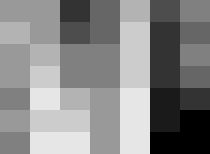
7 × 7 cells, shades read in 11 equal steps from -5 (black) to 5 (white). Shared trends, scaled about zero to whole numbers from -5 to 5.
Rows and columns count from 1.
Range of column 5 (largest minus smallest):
2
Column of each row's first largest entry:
5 5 5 2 2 5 2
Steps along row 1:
same down up up down up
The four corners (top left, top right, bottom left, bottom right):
1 0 0 -5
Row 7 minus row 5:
0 0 2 0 0 -1 -2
